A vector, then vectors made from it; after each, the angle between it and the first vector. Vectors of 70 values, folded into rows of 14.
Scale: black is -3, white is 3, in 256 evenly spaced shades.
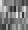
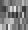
nearly opposite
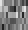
nearly parallel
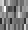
partly aligned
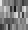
nearly parallel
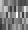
nearly parallel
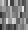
orthogonal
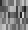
nearly opposite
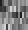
nearly opposite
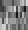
nearly opposite
